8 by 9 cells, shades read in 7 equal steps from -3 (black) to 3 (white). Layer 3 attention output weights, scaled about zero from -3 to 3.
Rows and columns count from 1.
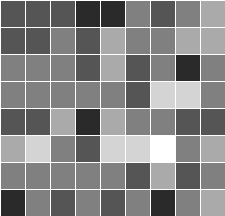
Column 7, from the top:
-1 0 0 2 0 3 1 -2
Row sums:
-7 0 -3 3 -4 10 -1 -5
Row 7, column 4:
0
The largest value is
3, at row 6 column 7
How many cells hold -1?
19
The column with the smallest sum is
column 4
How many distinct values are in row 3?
4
